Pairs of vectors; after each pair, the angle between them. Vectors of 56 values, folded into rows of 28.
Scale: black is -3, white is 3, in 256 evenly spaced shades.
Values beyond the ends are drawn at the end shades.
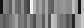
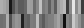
orthogonal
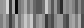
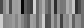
orthogonal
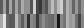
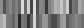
partly aligned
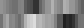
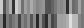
partly opposed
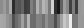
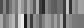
orthogonal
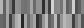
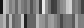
partly opposed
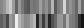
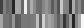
partly opposed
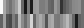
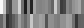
nearly parallel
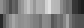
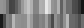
nearly parallel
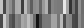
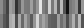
partly opposed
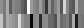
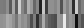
partly aligned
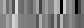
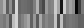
nearly parallel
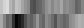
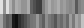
nearly parallel
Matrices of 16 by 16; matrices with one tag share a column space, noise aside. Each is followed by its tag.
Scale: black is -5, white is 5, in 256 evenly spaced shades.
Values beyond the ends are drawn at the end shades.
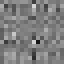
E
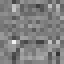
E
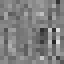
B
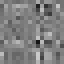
E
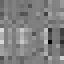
B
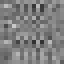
E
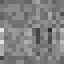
B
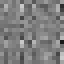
E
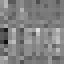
B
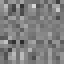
E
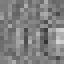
B
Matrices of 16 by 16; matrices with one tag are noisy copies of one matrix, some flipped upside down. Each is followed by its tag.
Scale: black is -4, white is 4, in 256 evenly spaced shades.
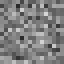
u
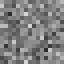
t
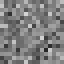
t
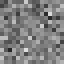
t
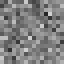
t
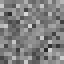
t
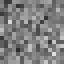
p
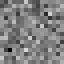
t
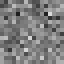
t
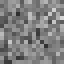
p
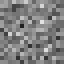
u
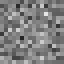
u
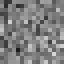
p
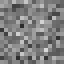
u
